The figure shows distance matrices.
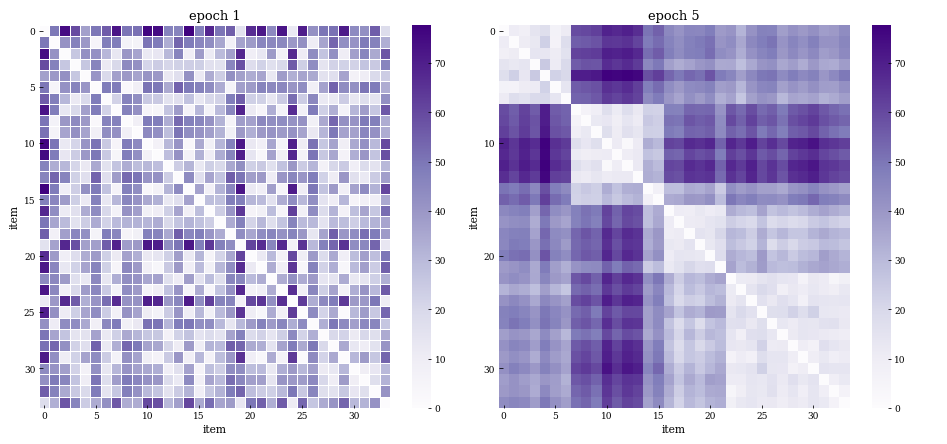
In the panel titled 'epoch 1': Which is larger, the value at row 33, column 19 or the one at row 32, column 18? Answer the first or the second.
the second
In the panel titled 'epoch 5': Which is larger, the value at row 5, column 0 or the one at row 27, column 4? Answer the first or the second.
the second
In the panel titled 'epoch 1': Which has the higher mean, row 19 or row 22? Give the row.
19
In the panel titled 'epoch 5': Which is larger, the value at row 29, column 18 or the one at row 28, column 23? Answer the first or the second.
the first
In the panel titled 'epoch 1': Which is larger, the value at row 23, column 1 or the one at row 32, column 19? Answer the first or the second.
the second
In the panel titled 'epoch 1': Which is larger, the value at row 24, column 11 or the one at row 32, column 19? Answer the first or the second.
the first
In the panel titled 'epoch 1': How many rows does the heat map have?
34
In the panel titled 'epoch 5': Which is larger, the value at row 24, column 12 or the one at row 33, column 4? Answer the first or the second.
the first
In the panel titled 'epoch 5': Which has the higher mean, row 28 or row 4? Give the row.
4
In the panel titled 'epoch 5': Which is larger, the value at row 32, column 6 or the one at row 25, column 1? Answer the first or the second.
the second
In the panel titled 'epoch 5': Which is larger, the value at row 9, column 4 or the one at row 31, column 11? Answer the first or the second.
the first
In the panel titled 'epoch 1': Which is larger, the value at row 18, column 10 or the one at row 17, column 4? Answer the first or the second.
the first
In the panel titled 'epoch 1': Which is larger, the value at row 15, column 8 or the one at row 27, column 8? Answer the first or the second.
the first
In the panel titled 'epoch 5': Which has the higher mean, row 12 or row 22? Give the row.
12
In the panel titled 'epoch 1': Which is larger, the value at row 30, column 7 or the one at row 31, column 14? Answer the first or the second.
the second
